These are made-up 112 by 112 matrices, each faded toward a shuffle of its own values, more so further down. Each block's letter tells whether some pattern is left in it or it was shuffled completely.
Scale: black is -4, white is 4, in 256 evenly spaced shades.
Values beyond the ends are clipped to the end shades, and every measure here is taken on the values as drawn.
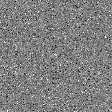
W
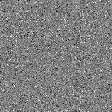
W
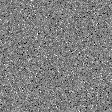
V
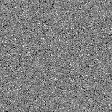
W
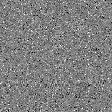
W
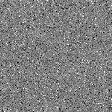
W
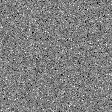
V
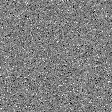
V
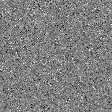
V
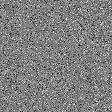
V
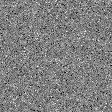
V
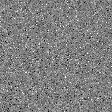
W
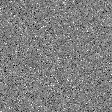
V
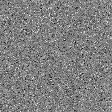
V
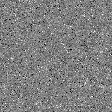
W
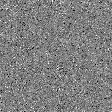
W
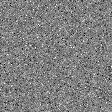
V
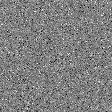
V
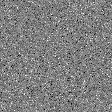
V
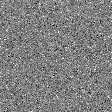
V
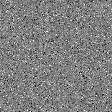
W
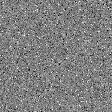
W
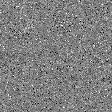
W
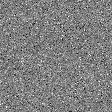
V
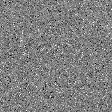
W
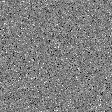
V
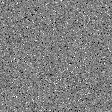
V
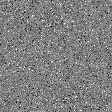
V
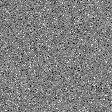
V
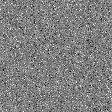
W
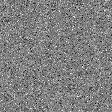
W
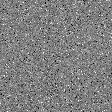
V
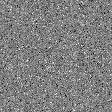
W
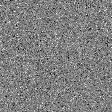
V
